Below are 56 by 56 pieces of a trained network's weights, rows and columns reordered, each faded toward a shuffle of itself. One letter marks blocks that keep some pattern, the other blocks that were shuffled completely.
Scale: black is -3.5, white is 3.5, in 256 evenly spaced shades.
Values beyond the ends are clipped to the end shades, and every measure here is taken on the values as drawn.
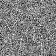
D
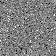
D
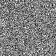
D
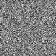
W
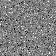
D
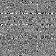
W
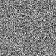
W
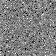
D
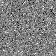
D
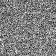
D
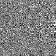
W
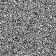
D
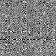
W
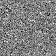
D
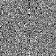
W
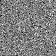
D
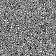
D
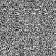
W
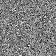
D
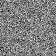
D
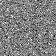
D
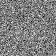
D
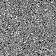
D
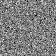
D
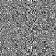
W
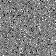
D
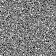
D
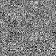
W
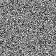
D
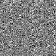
W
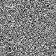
W
